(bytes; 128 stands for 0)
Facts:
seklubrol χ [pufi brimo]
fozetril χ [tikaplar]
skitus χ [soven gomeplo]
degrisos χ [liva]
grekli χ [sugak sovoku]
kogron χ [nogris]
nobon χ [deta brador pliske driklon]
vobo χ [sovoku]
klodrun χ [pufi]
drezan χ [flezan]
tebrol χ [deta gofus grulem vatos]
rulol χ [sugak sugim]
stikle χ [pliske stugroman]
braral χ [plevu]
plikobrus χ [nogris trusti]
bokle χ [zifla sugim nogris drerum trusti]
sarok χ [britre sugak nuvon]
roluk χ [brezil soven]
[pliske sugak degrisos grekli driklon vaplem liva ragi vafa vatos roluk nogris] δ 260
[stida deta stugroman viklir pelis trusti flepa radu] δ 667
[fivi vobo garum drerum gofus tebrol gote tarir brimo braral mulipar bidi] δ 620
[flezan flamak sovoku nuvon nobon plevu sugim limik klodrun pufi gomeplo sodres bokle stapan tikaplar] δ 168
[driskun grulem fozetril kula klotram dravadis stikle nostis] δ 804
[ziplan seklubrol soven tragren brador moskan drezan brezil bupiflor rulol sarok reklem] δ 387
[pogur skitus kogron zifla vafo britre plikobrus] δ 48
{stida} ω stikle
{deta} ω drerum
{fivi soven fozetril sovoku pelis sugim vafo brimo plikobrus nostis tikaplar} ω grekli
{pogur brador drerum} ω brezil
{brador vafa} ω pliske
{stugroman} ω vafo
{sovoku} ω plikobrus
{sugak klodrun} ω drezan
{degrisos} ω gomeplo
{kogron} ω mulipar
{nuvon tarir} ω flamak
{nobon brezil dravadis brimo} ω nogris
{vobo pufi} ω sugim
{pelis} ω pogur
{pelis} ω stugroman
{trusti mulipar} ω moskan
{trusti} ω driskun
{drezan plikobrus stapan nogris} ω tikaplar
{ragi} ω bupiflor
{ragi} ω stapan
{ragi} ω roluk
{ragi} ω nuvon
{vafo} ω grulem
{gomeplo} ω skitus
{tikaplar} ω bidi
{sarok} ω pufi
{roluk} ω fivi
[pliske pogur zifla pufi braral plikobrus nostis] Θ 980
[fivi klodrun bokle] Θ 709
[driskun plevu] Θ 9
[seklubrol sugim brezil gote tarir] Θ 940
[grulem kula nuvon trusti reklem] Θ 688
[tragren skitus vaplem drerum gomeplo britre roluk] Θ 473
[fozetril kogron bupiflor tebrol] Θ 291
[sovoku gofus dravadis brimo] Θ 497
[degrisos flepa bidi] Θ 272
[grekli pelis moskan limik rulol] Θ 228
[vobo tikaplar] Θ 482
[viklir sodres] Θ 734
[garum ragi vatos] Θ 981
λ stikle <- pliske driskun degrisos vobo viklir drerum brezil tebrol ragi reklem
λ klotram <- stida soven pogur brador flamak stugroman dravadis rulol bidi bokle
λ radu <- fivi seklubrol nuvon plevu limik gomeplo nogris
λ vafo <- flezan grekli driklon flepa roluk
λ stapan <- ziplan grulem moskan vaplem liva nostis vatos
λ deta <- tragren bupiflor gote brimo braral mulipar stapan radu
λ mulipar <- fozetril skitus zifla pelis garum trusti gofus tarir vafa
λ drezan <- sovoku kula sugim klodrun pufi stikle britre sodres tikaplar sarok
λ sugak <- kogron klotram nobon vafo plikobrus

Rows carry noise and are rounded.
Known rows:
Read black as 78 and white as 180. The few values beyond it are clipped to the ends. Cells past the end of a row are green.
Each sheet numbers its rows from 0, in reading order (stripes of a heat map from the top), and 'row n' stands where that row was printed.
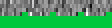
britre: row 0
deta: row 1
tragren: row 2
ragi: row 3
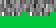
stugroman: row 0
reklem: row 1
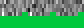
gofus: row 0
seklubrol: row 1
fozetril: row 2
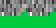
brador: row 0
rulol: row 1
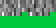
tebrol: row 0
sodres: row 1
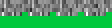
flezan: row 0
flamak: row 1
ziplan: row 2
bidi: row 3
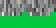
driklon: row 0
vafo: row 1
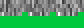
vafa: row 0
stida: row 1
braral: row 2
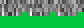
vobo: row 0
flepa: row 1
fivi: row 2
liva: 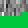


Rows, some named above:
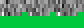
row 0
nostis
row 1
vafo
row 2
drezan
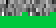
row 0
dravadis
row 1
sugim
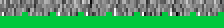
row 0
kogron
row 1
vaplem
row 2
pliske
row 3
dravadis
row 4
garum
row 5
driskun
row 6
brimo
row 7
grekli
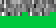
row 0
stapan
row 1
viklir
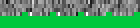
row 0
drerum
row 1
limik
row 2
klodrun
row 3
brezil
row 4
roluk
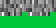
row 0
pufi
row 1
limik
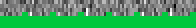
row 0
fozetril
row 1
trusti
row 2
soven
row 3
vatos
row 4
soven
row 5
pelis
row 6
ragi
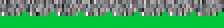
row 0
nuvon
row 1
tikaplar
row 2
degrisos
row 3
zifla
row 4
tebrol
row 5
limik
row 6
braral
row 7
gomeplo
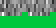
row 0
drezan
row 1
grekli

